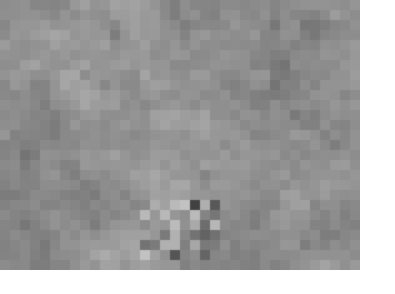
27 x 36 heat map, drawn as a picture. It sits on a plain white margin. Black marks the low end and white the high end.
Values change most from cell to cell in the bottom middle. A few values lie far out on both sides of the bulk. No single row or column stands out from its neighbours. There is no overall slope. An odd patch, rougher than its surroundings, sits in the bottom middle. Neither half mirrors the other.
